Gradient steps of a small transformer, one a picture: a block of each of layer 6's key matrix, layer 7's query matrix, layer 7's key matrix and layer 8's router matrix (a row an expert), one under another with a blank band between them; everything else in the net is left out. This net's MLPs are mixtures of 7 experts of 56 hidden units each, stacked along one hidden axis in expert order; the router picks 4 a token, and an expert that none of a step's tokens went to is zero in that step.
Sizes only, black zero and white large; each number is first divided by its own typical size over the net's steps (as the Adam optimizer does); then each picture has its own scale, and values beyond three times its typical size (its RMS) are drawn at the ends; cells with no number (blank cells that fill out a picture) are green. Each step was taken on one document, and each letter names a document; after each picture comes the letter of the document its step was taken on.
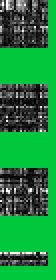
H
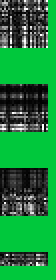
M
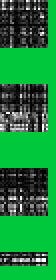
M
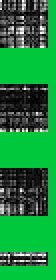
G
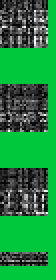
G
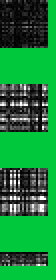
M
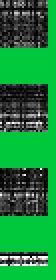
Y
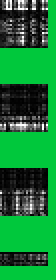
M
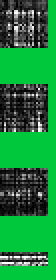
Y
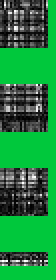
Y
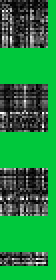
G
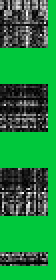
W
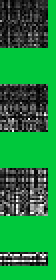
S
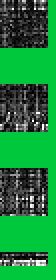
M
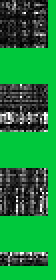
S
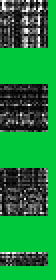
W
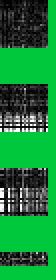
S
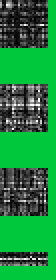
Y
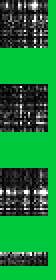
H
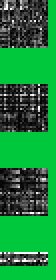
S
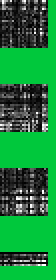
M
